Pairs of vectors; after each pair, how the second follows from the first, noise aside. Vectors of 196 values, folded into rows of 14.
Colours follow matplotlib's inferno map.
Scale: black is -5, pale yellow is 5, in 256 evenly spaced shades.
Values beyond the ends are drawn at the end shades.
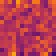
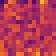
reversed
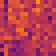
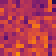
reversed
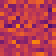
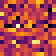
scaled up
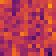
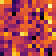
scaled up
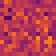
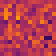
reversed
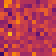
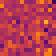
reversed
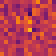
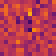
negated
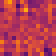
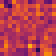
reversed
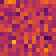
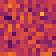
reversed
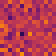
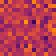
reversed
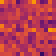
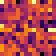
scaled up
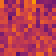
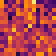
scaled up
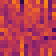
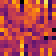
scaled up
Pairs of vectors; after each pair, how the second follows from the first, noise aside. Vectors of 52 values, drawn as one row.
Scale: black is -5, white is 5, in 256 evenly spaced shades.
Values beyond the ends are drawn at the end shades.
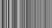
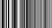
scaled up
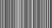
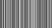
reversed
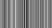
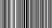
scaled up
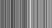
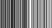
scaled up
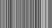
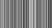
wrapped around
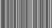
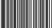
scaled up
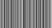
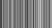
shuffled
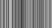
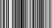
scaled up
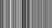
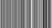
wrapped around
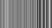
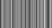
shuffled
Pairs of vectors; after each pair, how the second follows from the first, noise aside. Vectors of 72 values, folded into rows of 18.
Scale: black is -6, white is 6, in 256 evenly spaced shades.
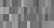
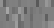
partly zeroed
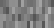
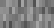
wrapped around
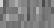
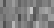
wrapped around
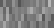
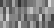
scaled up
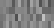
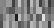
scaled up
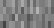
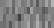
wrapped around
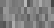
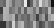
scaled up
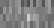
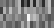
scaled up
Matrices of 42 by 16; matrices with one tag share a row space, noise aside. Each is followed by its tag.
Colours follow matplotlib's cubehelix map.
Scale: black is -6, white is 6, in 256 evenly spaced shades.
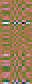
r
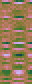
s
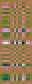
r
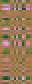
r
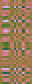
r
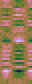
s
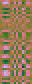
r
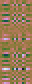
r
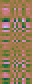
r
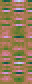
s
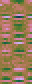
s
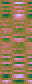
s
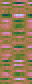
s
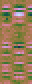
s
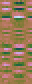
s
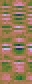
s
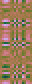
r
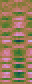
s
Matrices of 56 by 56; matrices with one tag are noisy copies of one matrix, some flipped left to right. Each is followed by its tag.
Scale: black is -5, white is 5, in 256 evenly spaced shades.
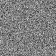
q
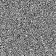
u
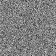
u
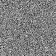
u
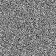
u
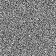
u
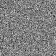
q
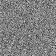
u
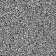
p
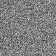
q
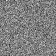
p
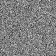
p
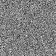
u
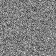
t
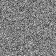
t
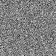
u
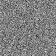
u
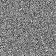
u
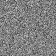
p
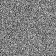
p
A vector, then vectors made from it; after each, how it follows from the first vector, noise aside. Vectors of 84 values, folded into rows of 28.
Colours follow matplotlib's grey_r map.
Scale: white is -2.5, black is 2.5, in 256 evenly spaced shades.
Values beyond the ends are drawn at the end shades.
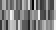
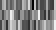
copied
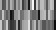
negated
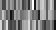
negated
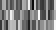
copied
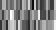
copied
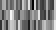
copied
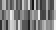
copied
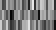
negated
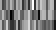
negated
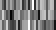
negated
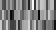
negated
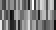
negated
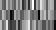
negated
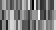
copied
